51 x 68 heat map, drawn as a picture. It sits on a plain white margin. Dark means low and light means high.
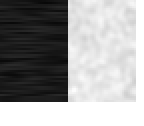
The table splits into one row of 2 panels. Panel 1,1: very low, streaked across, faint in contrast. Panel 1,2: very high, blotchy, faint in contrast.
